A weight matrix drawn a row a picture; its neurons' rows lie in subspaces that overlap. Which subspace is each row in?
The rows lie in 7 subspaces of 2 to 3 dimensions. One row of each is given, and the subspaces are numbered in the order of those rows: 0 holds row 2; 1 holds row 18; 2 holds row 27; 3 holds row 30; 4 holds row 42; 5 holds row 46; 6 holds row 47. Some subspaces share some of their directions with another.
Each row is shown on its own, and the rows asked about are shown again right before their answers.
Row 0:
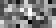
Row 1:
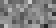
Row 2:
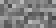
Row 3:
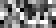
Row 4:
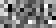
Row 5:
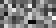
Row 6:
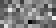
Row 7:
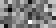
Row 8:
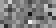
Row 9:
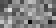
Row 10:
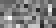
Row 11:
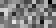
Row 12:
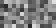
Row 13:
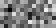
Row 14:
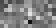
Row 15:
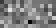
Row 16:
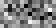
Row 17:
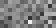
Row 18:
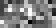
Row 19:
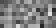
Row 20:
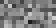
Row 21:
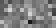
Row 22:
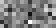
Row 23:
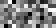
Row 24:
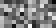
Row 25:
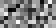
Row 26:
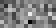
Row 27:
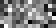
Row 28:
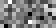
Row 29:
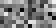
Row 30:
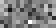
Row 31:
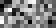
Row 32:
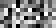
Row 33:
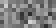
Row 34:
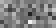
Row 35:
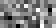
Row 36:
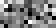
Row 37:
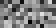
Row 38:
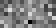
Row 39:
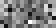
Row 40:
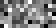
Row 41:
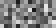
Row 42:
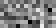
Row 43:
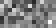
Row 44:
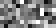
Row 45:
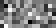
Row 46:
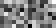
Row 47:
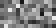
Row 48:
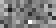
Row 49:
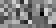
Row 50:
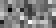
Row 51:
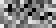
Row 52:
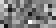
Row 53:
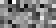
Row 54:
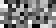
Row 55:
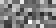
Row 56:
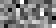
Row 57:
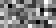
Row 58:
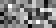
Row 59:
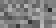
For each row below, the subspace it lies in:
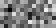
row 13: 2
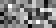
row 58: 6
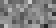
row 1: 2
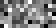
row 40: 2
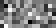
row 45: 5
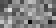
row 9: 0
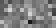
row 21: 1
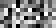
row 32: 1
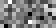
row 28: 3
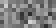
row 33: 2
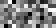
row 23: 3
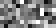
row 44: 6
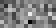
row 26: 2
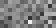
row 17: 4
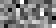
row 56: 6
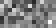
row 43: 0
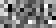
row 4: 6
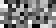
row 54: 5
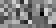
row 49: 6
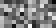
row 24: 5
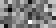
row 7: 2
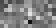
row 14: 1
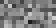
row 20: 0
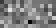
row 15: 3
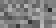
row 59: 4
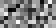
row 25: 0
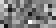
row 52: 5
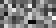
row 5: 0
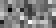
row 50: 1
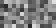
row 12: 5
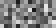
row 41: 1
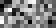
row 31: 0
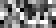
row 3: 1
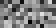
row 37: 0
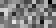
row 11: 2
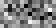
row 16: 4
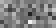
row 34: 2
